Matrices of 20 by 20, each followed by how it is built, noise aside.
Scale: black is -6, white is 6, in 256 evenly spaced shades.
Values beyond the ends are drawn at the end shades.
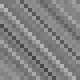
Toeplitz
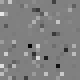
sparse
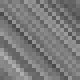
Toeplitz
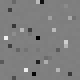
sparse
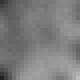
smooth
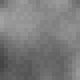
smooth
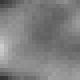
smooth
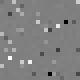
sparse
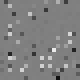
sparse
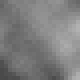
smooth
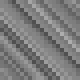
Toeplitz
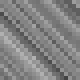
Toeplitz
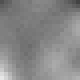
smooth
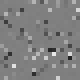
sparse
